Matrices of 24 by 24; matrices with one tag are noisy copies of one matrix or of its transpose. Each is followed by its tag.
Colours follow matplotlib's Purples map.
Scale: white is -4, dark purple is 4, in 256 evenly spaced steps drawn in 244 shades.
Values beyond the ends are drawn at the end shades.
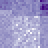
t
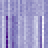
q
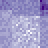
t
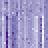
q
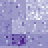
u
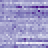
q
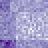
t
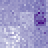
u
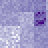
u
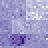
u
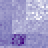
u
